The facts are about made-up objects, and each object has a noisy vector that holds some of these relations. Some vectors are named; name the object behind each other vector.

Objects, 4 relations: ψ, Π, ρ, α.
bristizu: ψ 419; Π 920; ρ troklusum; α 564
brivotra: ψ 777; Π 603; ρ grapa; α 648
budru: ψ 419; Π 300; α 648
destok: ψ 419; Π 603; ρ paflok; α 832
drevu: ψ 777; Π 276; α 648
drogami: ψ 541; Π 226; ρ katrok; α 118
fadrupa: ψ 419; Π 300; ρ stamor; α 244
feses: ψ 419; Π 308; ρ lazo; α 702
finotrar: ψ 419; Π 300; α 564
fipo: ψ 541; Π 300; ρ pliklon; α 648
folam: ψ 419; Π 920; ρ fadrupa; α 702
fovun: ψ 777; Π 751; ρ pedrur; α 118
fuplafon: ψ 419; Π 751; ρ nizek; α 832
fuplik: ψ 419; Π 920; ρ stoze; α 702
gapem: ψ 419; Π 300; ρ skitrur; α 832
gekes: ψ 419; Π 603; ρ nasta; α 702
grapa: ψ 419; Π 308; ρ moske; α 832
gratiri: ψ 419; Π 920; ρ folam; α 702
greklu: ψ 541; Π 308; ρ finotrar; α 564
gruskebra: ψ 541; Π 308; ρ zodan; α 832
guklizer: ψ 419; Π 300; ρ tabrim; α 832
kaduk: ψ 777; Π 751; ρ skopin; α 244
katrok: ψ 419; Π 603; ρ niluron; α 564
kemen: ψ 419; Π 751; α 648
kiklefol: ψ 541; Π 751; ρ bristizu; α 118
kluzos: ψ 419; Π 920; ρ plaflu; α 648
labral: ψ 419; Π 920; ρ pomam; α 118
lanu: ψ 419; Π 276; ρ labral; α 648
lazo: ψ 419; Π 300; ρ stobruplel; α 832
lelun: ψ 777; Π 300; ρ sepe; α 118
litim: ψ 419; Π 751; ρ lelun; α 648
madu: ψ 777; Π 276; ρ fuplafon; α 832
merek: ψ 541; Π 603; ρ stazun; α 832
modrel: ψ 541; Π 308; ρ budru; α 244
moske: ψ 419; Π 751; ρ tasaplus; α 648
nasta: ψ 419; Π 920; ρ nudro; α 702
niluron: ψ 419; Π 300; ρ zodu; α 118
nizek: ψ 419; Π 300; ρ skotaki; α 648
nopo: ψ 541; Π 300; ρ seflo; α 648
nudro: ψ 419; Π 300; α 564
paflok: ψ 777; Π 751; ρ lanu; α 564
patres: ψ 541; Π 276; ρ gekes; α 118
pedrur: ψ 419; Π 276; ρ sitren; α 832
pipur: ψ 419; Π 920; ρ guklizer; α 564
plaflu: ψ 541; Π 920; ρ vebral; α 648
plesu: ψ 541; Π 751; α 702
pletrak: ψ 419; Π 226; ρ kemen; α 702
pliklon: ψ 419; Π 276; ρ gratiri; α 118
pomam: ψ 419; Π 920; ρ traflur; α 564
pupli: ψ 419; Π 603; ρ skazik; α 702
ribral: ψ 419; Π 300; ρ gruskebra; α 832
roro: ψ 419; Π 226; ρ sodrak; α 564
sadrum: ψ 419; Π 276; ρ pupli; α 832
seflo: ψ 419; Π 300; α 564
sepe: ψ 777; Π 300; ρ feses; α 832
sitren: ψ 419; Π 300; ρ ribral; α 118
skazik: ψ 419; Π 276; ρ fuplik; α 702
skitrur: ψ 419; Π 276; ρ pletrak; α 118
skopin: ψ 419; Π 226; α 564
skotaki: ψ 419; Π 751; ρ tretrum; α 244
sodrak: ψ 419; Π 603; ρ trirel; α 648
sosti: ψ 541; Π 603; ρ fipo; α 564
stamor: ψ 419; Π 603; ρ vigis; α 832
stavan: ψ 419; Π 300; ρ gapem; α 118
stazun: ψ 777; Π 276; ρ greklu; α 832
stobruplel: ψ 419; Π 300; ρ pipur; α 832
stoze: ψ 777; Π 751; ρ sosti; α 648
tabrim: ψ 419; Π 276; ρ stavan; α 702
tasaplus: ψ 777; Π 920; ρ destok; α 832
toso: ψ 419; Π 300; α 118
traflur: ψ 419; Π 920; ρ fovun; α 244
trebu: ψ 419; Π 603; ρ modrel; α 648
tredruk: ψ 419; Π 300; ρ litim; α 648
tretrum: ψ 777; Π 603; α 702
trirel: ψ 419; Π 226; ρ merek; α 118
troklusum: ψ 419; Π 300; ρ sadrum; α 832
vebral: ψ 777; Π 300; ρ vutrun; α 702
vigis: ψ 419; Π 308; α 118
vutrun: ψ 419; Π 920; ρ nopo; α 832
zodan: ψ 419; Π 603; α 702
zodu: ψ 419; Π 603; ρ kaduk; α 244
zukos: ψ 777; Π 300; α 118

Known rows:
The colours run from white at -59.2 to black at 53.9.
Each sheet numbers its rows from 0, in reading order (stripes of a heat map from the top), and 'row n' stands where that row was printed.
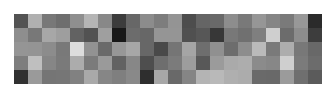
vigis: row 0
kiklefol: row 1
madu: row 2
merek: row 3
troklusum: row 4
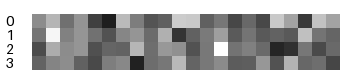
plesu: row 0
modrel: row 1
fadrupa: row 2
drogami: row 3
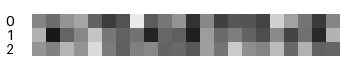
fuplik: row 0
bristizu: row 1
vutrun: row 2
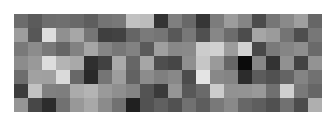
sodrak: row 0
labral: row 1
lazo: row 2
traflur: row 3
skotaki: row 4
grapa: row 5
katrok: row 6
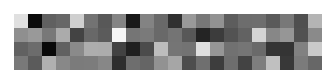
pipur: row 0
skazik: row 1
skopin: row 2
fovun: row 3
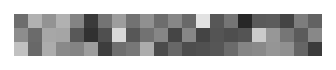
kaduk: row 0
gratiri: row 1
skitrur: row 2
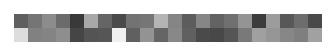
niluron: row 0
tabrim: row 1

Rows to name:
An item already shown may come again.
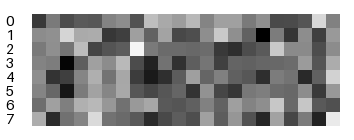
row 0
budru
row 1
traflur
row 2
skazik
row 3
greklu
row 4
paflok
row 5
sosti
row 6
sadrum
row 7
pomam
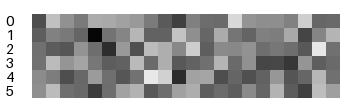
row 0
grapa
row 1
pletrak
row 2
kemen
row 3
zodu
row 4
drevu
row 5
zodan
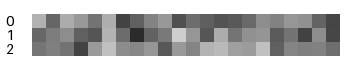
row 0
skitrur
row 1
toso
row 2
sepe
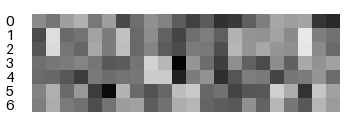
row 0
pliklon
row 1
gruskebra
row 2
gruskebra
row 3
lanu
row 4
brivotra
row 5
plesu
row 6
zodan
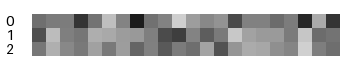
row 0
zukos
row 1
grapa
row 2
merek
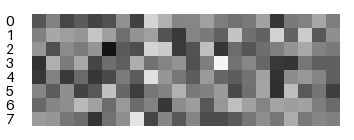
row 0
nopo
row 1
pedrur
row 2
plaflu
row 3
fadrupa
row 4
fipo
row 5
lelun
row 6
fuplafon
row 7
feses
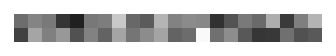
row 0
vebral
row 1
fadrupa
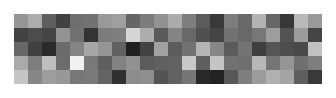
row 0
tretrum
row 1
stoze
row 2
roro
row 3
tasaplus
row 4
patres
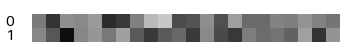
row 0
kluzos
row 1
sosti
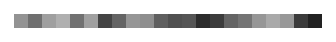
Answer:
pliklon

